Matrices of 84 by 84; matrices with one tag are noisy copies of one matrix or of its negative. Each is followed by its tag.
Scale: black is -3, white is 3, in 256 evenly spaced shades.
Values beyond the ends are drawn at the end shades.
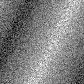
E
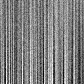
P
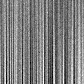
P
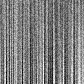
P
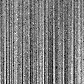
P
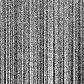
P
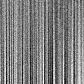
P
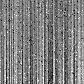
P
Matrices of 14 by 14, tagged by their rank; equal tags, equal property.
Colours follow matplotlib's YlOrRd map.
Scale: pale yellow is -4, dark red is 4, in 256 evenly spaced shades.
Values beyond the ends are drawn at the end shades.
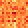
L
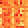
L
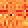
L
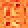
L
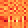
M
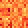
L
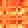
M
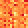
L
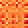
M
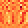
M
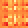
M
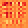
M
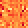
L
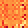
L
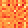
L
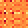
M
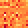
L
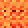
M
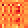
M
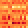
M
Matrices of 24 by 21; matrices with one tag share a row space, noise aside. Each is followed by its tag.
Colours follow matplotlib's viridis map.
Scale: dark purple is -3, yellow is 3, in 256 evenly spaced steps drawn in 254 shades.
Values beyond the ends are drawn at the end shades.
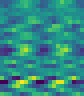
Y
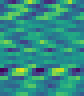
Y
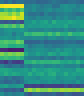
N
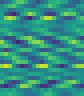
Y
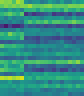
N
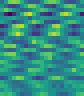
Y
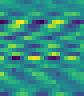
Y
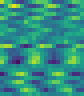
Y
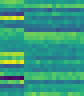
N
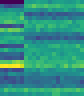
N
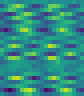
Y
